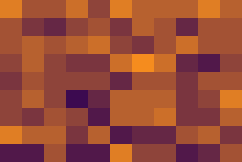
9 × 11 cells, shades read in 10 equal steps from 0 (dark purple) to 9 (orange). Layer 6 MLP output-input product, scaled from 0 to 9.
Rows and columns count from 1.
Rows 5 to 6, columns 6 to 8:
2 5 5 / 6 6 6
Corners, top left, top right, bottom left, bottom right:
8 6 1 5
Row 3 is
5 6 5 6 7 4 3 5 7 5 5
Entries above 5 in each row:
8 1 4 4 0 5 4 5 1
